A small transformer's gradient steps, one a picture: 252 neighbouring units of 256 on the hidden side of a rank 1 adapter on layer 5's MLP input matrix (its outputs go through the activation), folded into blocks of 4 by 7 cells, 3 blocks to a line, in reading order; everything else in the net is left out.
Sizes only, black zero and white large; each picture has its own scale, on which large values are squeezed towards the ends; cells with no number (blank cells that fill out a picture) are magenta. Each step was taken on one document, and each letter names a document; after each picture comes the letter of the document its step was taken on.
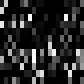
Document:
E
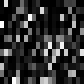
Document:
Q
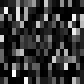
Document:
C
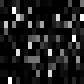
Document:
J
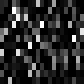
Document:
J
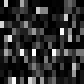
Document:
Q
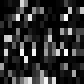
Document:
Q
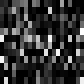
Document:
C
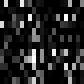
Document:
E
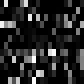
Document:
E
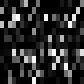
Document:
E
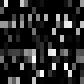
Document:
E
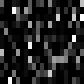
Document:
J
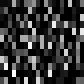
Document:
C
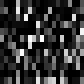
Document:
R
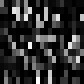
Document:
R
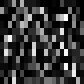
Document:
Q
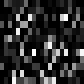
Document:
Q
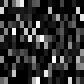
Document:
C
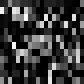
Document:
R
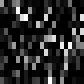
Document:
R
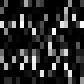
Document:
E
